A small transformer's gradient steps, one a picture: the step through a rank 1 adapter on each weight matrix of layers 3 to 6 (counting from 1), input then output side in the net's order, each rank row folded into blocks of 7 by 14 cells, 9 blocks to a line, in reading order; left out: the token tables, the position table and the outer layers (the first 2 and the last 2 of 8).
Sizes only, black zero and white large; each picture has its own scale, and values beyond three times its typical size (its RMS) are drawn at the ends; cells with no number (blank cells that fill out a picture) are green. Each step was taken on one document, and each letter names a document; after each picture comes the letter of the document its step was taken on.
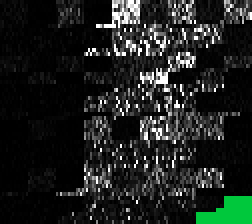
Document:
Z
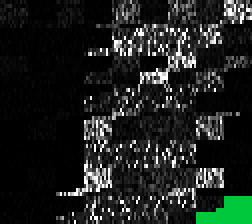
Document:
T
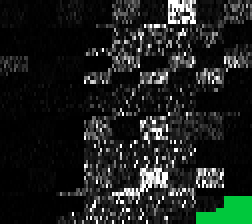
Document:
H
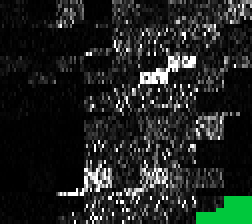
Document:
T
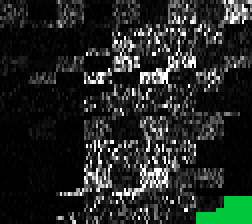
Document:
T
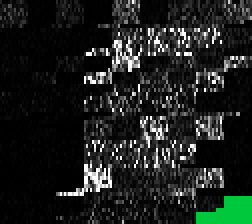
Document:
T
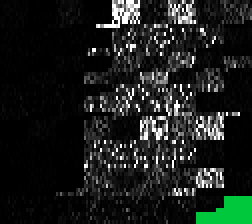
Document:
Z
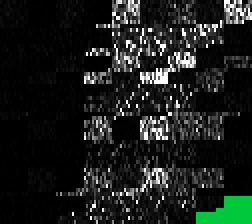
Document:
Z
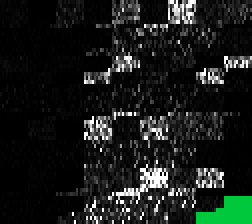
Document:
H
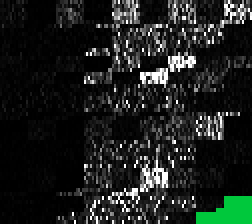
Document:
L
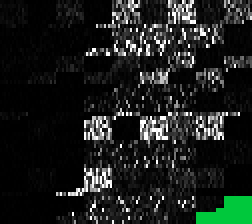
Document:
Z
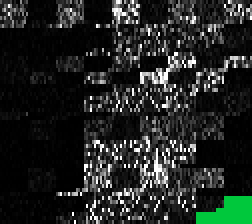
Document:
T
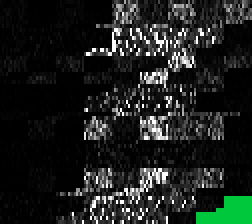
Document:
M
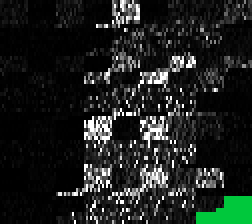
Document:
H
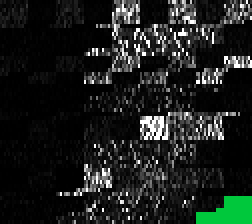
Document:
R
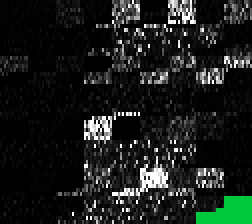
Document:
H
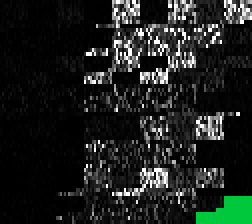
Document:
T
